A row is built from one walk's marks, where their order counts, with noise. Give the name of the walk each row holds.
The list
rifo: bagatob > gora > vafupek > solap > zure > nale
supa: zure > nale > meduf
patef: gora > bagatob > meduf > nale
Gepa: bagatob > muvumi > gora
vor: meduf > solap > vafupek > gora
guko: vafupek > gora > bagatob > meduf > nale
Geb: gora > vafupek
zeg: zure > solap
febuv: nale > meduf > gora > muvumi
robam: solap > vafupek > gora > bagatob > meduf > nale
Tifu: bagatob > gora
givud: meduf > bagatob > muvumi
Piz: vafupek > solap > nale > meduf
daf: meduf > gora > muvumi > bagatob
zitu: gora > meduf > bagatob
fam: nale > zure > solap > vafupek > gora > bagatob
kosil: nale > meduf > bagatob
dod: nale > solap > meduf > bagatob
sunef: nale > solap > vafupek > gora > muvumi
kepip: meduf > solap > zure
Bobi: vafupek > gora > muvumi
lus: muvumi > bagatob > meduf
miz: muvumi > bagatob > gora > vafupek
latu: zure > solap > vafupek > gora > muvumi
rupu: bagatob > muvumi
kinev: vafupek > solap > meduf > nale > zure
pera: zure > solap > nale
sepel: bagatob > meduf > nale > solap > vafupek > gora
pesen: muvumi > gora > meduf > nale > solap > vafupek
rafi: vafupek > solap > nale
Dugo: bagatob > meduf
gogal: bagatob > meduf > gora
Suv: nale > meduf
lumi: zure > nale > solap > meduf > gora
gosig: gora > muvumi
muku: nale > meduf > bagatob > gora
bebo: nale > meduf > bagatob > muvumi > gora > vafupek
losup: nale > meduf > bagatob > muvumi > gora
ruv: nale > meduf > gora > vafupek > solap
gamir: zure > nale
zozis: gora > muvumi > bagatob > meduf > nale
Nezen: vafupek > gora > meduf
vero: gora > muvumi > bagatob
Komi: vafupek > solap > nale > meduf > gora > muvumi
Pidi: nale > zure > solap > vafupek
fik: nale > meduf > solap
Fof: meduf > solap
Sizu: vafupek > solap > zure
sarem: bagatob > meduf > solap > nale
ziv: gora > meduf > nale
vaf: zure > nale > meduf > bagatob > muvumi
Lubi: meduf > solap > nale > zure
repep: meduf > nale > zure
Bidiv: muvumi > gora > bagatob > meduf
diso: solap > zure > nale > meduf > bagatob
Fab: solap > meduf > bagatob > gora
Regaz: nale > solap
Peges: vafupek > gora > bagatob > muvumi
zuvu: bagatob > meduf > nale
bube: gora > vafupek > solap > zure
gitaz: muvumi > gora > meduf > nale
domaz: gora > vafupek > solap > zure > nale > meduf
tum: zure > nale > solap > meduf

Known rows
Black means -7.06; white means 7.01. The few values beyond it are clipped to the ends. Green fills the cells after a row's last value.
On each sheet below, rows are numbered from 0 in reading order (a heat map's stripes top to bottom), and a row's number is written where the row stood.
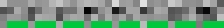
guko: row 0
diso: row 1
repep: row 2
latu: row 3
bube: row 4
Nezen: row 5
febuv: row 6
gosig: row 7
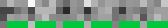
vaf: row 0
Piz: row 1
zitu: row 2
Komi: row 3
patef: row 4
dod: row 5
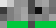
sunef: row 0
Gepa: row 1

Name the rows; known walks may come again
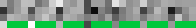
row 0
kepip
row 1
Fof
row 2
kinev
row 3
Gepa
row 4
sunef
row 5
robam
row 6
zeg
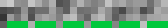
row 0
gamir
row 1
repep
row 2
Dugo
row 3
sarem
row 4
losup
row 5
Fab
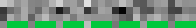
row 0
pera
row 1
zuvu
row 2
bube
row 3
Nezen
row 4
gosig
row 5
givud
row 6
lus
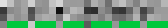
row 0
Pidi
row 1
Lubi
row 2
Sizu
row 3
miz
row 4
gitaz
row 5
diso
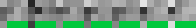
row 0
sepel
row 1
rupu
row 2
guko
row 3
fam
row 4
bebo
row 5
Komi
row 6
vor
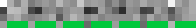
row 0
rafi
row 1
daf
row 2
dod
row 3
Peges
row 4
zitu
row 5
rifo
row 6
ruv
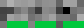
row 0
vaf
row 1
patef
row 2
vero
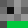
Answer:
Tifu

